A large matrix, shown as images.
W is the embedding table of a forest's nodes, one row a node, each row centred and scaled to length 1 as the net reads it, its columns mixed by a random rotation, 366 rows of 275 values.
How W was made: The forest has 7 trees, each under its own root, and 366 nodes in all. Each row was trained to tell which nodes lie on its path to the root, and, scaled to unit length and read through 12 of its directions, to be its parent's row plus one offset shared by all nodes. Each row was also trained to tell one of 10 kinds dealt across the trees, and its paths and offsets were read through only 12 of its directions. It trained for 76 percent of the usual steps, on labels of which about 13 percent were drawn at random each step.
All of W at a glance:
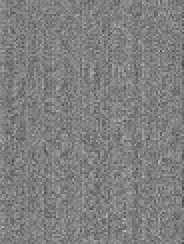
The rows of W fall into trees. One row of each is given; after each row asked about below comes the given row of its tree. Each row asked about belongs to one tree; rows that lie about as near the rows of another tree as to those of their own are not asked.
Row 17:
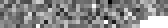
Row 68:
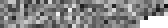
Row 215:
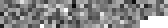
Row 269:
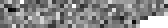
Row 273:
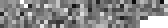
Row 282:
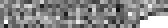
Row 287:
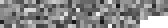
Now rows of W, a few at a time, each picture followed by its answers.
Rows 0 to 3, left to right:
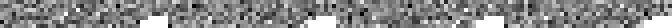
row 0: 287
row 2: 215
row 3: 215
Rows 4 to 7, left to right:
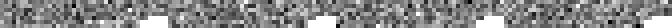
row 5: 269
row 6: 215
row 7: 287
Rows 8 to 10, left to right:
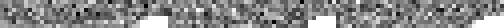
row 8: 17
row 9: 287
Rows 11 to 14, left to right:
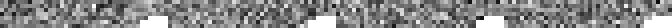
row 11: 215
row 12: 17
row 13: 269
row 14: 287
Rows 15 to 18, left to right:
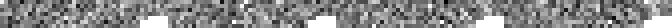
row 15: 287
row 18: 17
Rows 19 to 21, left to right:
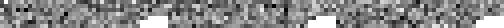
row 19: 273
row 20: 269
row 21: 273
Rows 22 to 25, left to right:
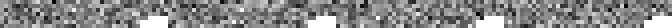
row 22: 215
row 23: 215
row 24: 215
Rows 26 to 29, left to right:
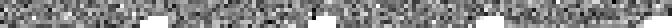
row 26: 287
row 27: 68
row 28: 17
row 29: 17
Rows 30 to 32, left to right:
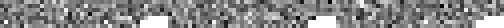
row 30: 17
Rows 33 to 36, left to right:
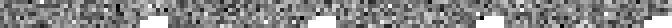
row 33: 287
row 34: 273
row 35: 269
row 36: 68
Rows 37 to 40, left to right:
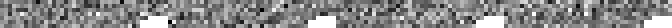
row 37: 269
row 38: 68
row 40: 17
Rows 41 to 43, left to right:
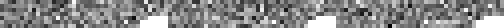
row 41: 269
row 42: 273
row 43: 273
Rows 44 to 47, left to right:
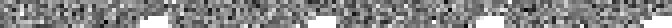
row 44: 287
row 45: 68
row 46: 215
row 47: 215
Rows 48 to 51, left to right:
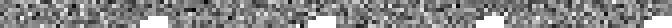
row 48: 17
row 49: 269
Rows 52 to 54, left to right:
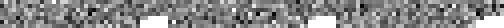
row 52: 17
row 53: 17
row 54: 215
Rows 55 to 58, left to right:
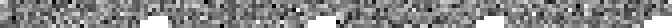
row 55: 68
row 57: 68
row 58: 17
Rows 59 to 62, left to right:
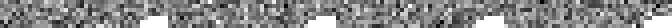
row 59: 273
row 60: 68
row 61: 287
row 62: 269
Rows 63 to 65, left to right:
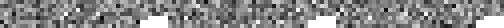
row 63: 287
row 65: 287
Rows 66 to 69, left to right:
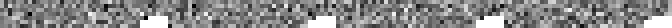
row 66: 269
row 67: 215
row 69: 273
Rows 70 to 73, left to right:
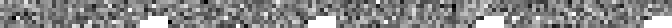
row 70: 68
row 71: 269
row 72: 269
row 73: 269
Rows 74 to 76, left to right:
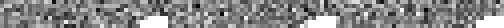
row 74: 273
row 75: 17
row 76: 17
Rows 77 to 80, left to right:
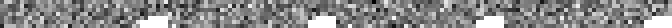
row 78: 215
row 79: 269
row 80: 269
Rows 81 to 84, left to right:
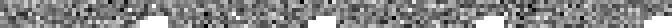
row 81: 17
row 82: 287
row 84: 215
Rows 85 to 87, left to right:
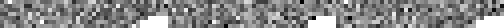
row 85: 17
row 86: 269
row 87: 68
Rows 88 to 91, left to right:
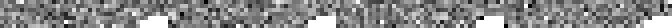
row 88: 273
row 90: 269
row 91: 215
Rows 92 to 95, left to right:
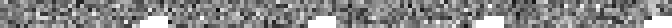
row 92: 273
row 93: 287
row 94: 215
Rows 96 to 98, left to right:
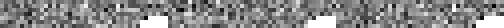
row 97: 269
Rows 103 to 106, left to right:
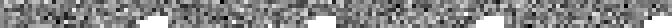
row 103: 273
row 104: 215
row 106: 282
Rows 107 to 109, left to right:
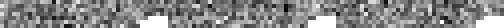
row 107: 68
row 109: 17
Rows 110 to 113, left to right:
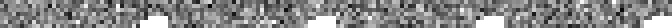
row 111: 273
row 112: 273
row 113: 269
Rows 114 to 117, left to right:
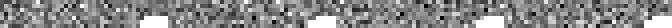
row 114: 17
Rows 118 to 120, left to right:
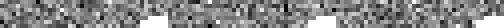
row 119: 287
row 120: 269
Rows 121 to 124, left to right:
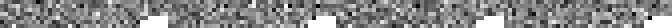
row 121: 269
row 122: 215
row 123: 269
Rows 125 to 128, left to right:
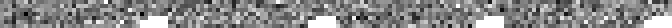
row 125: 215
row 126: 269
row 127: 287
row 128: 269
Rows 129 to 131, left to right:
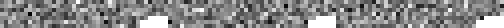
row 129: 269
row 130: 287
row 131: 269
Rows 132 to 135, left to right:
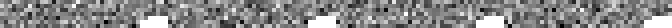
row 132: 287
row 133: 282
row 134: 68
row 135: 68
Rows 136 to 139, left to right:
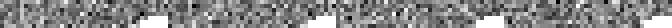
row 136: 17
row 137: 215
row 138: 68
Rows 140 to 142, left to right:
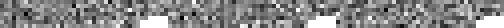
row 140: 215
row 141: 68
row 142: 68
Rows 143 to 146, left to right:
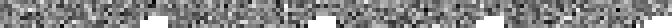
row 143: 287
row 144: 215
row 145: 273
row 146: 215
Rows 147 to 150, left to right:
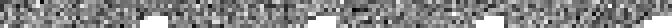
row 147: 17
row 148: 269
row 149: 215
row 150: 17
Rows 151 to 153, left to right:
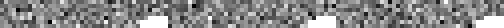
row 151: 17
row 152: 215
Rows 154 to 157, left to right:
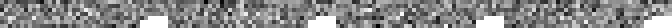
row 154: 269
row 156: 287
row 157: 269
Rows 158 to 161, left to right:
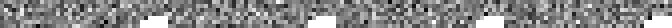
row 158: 287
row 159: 269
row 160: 273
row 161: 215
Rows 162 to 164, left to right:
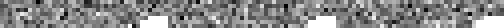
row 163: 68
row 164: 273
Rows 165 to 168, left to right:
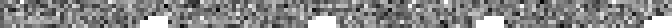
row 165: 269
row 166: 68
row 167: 269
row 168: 269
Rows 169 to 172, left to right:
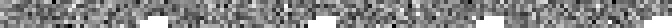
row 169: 68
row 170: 215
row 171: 215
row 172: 17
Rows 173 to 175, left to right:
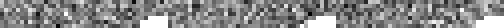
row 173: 287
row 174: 17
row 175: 215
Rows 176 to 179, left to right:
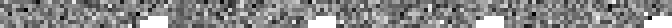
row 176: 269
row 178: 273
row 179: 269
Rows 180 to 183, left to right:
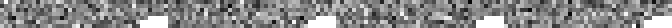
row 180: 68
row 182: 287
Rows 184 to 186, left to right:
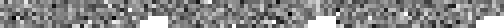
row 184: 68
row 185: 215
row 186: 287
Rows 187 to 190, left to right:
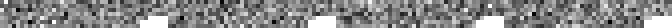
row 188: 68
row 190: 287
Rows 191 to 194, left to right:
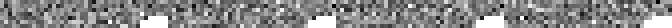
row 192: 269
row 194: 287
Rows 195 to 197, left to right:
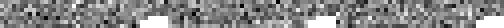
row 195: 287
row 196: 215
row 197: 68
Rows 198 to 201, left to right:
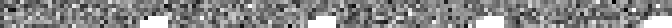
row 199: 215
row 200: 215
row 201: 17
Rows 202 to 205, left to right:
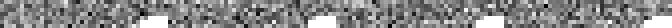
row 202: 17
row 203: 17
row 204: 282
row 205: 273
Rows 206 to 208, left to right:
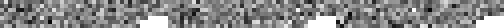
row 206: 215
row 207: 215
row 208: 68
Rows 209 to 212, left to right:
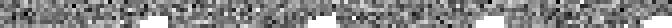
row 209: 215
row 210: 287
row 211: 287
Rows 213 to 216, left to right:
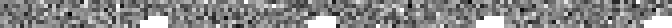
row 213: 215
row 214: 17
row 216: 17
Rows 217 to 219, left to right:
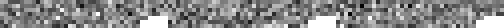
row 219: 215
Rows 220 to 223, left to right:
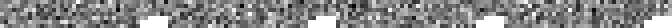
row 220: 287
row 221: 215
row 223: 17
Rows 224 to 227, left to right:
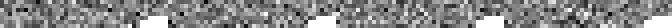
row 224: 269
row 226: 68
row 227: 273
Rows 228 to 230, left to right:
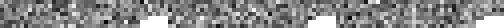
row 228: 269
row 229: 269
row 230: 68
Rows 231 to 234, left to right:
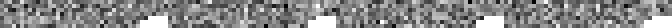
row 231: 269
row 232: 287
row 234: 215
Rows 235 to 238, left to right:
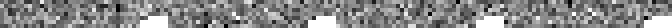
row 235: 269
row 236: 287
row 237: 287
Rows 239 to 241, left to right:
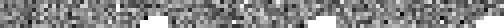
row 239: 215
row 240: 269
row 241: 17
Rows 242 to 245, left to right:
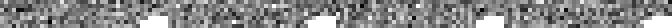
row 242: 215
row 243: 17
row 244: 215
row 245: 17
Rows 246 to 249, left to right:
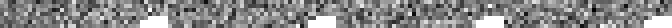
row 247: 269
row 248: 273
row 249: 273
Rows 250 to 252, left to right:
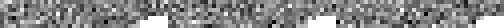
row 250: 68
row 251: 287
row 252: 17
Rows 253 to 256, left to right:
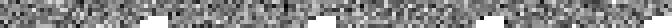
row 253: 273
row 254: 269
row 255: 269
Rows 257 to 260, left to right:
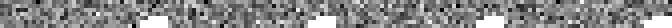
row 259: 273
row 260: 215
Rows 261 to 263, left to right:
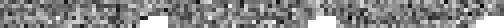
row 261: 269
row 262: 215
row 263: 215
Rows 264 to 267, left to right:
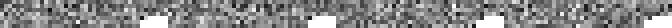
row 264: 273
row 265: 273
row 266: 215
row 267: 287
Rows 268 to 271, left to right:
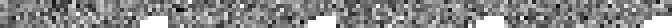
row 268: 68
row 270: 215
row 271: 287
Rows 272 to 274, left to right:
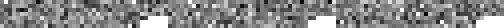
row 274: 17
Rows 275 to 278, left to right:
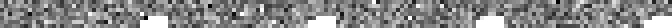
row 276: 273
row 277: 17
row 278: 269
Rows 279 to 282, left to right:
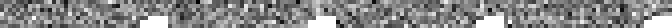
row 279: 269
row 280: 215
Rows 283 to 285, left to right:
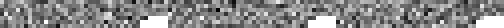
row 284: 269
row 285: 17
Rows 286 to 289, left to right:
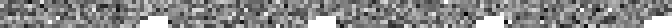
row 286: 269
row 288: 269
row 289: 68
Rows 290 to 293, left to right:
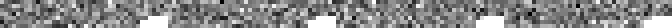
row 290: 269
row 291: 215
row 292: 17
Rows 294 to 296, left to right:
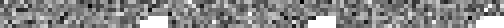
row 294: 273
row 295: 269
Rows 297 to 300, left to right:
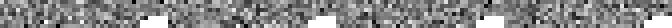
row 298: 273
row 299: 287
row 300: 215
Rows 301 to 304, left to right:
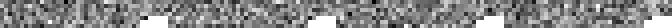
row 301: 269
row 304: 215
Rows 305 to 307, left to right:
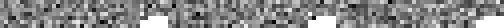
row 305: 68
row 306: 287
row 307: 215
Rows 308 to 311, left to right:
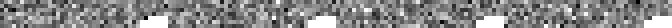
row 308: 269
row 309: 269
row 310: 287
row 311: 215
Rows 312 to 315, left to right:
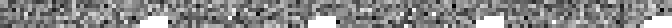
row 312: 269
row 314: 287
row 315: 269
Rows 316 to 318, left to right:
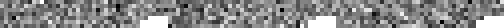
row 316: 68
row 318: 287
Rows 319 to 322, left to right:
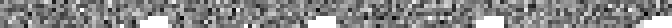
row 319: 269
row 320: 68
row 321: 287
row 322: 17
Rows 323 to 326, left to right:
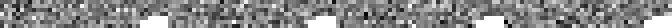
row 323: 215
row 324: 68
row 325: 287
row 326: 282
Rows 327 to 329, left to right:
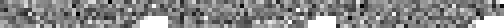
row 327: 17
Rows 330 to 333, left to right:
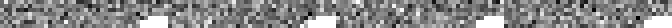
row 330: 273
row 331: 17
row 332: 273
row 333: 273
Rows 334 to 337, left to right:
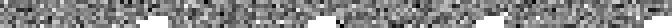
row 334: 215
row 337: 68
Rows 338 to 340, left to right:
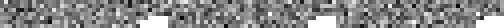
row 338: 215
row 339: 68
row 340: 282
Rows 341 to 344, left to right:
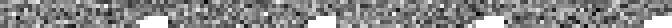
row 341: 17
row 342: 269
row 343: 17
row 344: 68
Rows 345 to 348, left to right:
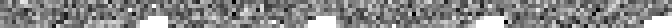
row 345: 273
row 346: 273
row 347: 17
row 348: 68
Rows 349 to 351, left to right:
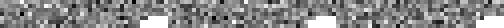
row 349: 273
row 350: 215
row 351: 287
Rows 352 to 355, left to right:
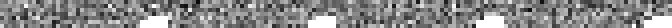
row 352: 282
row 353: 215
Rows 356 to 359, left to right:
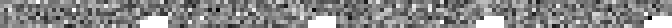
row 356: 17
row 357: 68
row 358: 215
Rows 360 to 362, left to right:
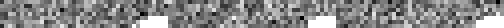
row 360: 17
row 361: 287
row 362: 269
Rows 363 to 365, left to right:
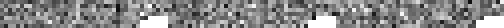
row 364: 215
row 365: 287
